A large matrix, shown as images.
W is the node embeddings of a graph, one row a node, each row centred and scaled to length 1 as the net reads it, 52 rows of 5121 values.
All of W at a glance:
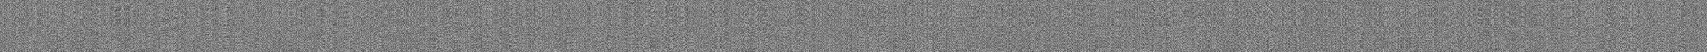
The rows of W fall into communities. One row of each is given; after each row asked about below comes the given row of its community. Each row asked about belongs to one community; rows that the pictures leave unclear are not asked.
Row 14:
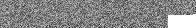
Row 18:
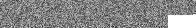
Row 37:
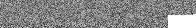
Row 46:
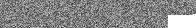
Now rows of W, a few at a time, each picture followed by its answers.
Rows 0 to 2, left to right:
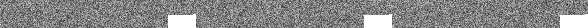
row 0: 14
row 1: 14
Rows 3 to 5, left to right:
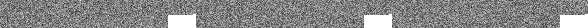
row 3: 37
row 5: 14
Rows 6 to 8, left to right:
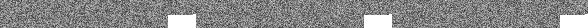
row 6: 46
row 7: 37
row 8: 14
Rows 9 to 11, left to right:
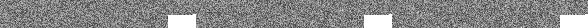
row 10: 14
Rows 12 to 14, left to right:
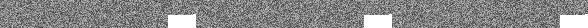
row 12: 46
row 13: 14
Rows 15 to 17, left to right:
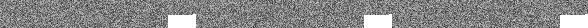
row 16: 46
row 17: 46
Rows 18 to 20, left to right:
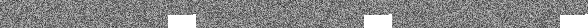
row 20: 14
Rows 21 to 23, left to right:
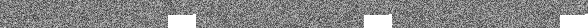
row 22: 14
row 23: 14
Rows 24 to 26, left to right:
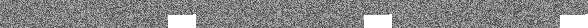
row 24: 37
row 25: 37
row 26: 46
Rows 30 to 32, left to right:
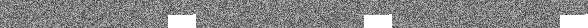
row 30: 18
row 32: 14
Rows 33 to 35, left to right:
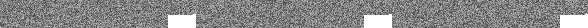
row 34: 46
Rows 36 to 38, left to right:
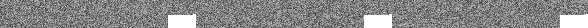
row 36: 37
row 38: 46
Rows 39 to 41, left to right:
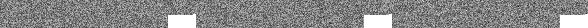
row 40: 14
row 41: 46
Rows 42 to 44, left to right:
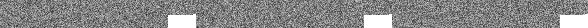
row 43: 18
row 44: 46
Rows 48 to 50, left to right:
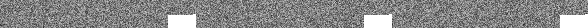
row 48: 37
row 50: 18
